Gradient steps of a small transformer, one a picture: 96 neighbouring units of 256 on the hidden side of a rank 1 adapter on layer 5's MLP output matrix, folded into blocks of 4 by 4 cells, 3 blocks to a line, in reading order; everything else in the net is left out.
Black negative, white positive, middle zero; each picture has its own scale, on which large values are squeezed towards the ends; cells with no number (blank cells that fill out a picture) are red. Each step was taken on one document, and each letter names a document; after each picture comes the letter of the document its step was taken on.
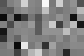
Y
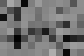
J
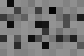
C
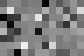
Y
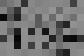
J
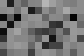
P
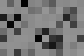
P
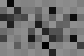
C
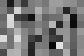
P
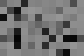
J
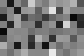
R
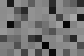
R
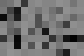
J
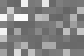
Y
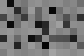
C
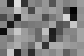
P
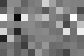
Y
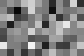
R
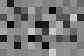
C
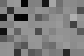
Y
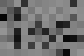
J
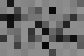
C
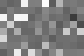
Y
